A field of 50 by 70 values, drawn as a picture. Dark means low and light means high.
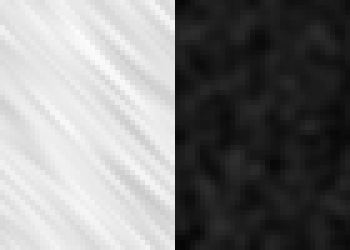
It is made of 1 by 2 panels. Panel 1,1: very high, slanting down to the right, faint in contrast. Panel 1,2: very low, blotchy, faint in contrast.
